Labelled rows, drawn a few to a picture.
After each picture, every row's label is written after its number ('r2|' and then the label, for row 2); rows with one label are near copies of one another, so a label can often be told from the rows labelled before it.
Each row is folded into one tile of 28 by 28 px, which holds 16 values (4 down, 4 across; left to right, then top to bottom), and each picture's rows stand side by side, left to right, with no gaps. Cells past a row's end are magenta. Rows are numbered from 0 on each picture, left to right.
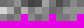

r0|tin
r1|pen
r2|pen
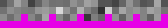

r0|pen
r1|pen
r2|tin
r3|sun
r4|pen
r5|pen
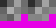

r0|pen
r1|pen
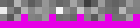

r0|tin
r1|pen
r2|tin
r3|pen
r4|pen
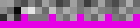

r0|sun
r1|tin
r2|pen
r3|pen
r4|pen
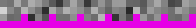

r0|tin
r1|sun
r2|pen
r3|pen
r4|sun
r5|pen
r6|pen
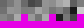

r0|pen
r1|pen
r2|sun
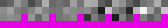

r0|pen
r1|pen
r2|pen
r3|sun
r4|sun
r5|tin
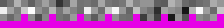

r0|tin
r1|tin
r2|pen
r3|tin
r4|tin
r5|sun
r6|sun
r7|tin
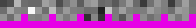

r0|pen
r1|tin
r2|pen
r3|sun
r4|pen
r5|pen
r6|pen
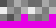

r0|tin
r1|tin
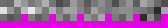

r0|tin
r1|tin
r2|pen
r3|pen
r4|pen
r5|sun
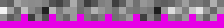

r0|tin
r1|sun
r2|pen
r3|pen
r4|pen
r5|sun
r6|tin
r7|tin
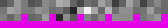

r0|pen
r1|pen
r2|sun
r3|tin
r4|pen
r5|pen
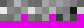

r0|tin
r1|tin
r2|sun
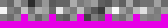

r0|tin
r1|pen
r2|tin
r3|sun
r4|tin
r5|tin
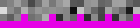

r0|tin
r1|pen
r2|sun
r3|sun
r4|sun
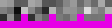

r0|sun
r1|sun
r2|pen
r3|tin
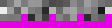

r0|tin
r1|sun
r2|pen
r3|sun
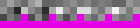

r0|sun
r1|sun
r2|tin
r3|tin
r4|tin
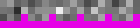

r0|sun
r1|pen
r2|tin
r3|pen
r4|pen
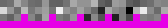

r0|tin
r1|pen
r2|tin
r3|sun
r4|sun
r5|tin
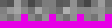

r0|pen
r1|pen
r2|pen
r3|pen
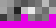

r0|sun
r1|tin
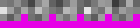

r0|tin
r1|pen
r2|pen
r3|tin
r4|pen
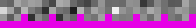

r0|tin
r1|sun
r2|sun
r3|pen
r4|tin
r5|pen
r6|pen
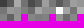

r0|pen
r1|pen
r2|tin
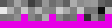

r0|tin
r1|pen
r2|tin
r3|sun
